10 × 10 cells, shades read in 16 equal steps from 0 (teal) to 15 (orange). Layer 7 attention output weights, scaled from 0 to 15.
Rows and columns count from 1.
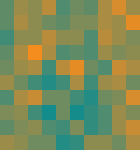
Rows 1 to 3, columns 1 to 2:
5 9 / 5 10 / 3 8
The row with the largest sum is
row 5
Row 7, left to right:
4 10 12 6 6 3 1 6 7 13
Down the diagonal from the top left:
5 10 8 10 11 10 1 4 9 10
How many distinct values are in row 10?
6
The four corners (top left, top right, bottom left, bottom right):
5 9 9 10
